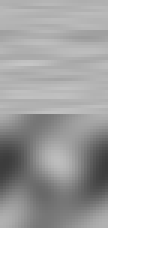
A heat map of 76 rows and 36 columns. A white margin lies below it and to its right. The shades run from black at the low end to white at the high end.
It is made of 2 by 1 panels. Panel 1,1: high, streaked across, faint in contrast. Panel 2,1: middling, smooth, strong in contrast.
